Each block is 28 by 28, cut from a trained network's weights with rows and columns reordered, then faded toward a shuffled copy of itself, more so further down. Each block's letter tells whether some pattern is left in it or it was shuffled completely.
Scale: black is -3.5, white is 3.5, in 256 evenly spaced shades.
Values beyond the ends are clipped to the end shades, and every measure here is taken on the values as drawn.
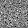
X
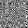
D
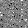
D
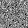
X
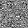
D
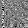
D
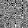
D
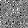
D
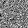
X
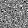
X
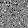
X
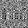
D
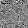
D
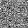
D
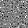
D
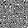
D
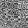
D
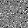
D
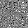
D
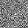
D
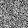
X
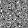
D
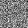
D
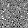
D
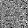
D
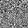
D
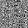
D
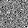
X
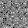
D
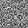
D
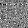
D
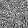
X
